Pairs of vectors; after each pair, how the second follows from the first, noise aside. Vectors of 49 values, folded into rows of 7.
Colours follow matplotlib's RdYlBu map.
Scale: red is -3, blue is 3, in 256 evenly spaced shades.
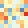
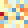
reversed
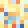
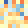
reversed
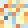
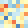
sign-scrambled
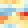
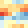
reversed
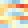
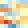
reversed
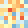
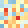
reversed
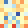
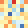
reversed
